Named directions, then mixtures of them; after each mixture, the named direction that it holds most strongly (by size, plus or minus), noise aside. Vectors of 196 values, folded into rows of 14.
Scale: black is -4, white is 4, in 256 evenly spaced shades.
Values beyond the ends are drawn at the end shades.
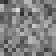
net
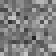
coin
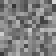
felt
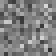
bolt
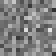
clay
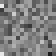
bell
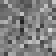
bolt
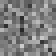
bolt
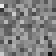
bell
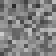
felt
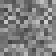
coin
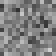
net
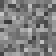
bolt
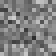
coin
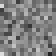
bell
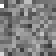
bell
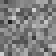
coin
